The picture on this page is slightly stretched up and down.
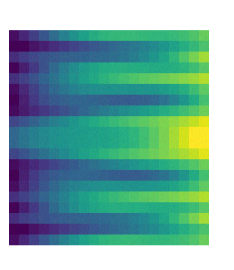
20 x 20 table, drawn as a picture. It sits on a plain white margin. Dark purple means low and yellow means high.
Mirror symmetry: top to bottom. Ninth with the highest average: middle right. Grain: streaks across. Slope: up to the right.
